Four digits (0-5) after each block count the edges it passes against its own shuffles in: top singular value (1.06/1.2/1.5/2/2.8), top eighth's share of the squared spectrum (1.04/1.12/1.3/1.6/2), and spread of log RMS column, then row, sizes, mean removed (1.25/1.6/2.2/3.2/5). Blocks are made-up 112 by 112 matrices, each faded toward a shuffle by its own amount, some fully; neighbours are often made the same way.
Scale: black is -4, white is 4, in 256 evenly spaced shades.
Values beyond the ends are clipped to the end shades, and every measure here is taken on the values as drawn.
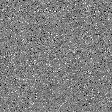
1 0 0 1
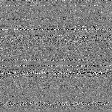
2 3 0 4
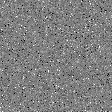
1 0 0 0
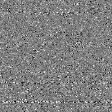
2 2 0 3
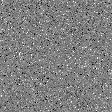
0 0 0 0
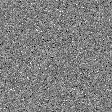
0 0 0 0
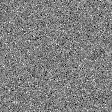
0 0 0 0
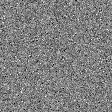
0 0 0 0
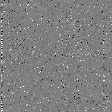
4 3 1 1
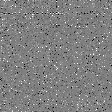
3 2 1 1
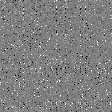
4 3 1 1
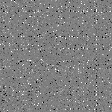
4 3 1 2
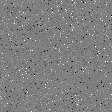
2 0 0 0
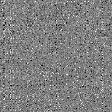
4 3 2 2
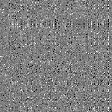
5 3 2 2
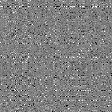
5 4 2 3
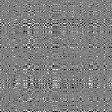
5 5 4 4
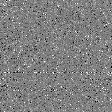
4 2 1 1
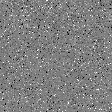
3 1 0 0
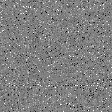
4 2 1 1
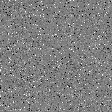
3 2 0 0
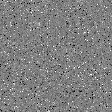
3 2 1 0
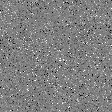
1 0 0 0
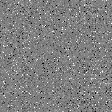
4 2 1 1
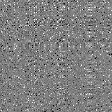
4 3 2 2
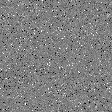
1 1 0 0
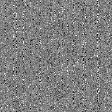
2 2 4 0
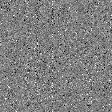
1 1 2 0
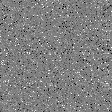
3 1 0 0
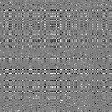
5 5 3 4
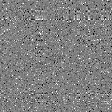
4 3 1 2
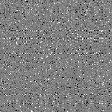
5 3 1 2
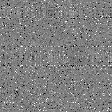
4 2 1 1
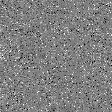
3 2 0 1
